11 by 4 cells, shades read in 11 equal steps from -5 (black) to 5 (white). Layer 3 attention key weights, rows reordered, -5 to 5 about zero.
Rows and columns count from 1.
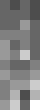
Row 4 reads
0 0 0 -1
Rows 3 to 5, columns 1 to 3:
-1 -1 1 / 0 0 0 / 1 -1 0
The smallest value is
-2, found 4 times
